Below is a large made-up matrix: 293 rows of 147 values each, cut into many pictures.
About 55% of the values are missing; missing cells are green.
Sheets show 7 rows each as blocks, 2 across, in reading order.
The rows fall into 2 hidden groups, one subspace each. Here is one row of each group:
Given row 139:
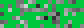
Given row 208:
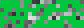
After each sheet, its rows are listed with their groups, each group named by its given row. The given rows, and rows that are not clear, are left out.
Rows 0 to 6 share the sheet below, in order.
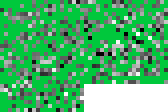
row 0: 139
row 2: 208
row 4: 208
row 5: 139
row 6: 139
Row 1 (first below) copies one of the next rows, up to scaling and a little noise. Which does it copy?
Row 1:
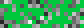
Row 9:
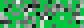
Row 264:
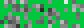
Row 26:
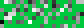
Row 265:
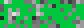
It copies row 26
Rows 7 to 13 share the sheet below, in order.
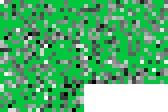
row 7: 208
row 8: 208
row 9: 208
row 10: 208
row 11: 208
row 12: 208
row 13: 139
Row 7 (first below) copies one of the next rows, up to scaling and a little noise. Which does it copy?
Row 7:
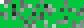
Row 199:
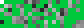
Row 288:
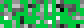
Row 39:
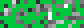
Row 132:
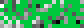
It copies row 199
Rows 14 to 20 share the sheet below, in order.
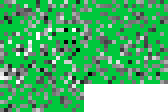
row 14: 139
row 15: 139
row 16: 139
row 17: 139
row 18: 208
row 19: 208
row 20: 139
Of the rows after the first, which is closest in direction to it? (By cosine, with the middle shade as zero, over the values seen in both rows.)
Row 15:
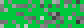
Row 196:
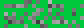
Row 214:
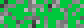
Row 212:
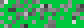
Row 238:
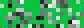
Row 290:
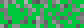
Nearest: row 196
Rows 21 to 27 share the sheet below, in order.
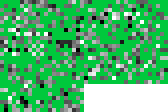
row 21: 139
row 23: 139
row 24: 139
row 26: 208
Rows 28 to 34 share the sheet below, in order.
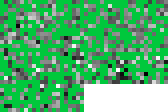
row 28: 208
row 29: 139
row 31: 139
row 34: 139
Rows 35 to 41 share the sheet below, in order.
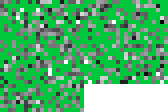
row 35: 208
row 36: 208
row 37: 139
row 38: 208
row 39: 208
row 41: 139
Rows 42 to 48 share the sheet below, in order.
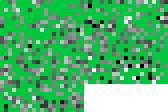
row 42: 208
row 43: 208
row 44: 139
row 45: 208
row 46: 139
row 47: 139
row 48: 139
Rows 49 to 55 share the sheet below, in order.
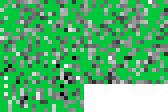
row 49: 139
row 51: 208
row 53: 139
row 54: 139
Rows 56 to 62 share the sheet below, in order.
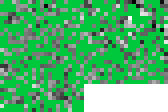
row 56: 208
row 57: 208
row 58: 208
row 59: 139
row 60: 208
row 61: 139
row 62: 208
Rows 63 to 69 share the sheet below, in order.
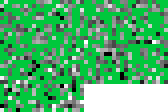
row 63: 208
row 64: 208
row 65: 208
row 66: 208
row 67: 208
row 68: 139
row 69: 208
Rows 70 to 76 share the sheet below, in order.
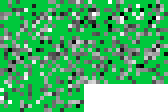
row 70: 208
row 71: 139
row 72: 139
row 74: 139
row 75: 208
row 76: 208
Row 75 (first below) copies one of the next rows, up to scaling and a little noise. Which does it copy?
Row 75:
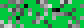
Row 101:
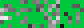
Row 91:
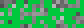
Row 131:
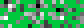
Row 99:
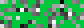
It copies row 131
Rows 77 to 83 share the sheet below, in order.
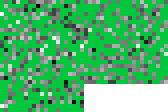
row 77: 208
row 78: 139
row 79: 208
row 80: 139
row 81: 139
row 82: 139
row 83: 208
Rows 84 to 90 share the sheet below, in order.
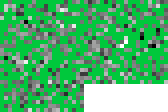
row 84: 139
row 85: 139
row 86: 139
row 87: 139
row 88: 139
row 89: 139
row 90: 139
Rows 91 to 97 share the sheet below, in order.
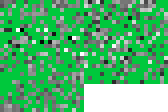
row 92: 139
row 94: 208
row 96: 139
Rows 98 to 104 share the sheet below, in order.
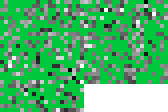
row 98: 139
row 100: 139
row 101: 208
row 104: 139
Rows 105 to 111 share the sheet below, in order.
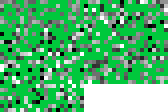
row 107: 139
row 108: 139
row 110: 139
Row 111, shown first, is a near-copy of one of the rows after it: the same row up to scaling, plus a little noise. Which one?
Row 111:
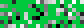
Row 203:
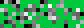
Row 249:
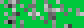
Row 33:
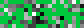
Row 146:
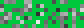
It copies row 33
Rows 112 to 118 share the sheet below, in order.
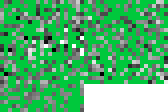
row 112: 139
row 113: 139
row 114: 208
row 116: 208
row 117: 139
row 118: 208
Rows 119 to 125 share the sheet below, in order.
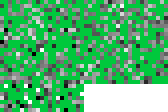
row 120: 208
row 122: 208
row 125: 139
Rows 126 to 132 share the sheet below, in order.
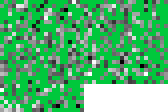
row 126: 139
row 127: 208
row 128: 139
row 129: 208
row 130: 139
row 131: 208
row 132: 208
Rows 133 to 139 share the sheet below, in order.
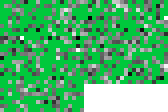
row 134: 208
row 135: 208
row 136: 139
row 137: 208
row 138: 139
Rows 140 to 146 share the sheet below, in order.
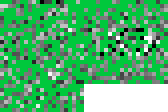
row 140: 139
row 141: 139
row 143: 139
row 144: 208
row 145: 139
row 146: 139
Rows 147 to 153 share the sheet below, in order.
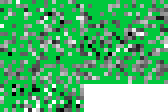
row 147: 208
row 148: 208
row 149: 208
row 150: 208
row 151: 139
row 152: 139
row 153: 208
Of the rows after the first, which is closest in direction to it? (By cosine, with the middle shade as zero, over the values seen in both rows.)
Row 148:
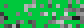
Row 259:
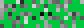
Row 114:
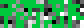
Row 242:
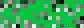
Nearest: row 242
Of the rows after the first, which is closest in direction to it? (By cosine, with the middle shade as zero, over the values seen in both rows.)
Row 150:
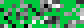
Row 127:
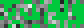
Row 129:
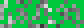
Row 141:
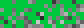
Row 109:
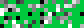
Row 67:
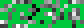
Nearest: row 141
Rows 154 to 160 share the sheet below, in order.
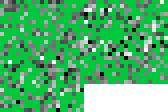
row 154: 139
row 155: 208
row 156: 139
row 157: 139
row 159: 139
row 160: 139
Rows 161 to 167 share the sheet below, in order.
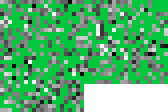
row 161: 208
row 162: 208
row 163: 139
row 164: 139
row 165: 208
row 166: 139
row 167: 208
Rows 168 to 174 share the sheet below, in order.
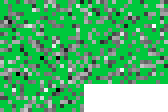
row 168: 139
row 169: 208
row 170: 139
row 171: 139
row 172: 139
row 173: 139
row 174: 208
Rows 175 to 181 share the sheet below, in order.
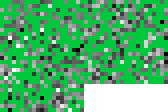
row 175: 139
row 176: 208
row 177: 139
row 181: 208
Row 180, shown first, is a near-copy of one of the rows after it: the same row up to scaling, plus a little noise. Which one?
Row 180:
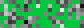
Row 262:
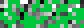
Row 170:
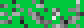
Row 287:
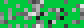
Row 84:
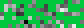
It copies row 84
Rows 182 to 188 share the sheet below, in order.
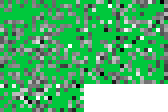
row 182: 139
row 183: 139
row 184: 139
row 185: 139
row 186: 139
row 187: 208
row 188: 139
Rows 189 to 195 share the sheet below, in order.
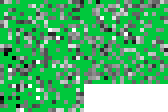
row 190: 208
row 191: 139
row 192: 208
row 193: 139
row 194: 208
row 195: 208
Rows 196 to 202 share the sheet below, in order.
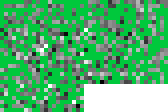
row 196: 139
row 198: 208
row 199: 208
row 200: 208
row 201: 208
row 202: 139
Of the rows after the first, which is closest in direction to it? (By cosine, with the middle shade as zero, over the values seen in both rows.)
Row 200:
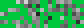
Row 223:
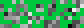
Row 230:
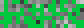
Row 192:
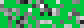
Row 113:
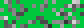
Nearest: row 223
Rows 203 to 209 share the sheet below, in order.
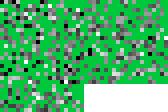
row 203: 139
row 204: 208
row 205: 208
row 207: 139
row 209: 139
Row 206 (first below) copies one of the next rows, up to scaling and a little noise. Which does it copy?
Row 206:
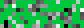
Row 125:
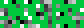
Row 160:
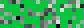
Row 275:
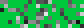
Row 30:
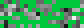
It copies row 30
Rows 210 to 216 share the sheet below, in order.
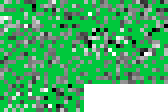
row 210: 208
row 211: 139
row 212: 139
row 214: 208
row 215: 139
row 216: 208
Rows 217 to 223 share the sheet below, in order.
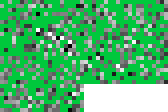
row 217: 139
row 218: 139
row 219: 139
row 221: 208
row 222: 139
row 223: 139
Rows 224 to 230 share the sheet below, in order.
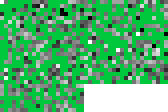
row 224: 208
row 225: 208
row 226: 139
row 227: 139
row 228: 139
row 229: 208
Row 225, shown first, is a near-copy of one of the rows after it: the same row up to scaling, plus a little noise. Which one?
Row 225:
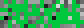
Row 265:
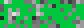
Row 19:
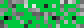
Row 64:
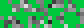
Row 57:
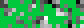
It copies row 19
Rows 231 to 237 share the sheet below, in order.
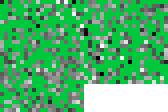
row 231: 139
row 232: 139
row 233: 139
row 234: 208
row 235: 139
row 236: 139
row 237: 208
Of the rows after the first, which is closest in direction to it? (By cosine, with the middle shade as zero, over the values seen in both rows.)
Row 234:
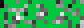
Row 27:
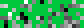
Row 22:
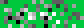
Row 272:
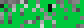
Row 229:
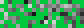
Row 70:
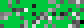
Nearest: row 272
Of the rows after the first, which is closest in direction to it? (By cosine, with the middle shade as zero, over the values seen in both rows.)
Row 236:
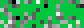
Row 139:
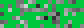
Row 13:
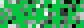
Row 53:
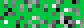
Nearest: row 53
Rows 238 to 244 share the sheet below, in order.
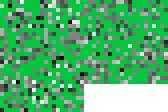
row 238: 139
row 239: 139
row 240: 139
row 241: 139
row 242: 208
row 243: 139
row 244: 208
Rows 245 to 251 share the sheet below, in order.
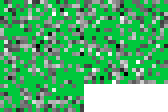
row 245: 208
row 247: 139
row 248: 208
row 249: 139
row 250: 139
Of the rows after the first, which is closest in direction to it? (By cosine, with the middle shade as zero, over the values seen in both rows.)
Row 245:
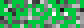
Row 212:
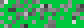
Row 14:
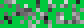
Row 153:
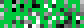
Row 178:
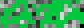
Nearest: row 178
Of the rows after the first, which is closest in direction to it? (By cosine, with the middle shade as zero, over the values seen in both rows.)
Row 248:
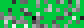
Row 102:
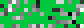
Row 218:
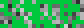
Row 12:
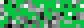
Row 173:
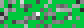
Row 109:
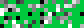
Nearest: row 109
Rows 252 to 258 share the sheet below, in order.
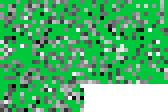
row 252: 139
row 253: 139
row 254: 139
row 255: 139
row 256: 208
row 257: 139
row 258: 139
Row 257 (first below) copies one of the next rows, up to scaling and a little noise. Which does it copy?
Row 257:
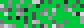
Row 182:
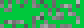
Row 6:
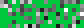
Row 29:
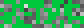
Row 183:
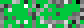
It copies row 29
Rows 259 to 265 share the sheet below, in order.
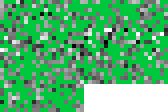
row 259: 139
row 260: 139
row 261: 208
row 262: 139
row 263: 139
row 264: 208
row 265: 208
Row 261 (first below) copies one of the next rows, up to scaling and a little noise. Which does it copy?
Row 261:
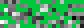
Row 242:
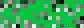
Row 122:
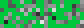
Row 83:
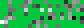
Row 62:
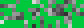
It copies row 83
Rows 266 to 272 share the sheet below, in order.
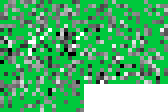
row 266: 139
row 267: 139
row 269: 139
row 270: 208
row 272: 208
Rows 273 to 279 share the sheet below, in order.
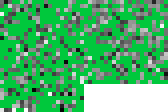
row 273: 208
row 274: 208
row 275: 139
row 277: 208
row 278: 208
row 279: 208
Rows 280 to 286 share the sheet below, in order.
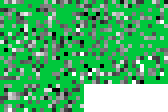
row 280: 208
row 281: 208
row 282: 139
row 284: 208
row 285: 208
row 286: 208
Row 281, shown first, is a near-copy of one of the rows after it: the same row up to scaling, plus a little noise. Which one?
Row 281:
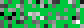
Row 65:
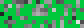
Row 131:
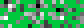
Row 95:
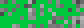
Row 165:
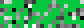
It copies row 65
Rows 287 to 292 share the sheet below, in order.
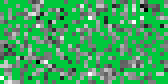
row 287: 139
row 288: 208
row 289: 208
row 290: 139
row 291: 208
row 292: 208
